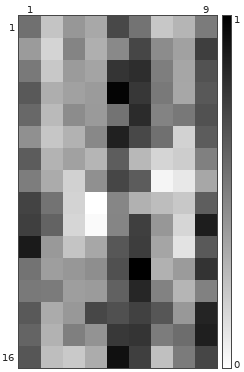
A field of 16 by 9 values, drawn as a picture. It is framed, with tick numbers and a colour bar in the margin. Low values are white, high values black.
Ninth with the highest average: bottom middle. Stripes: upright, repeating 2 times. Grain: streaks running down.
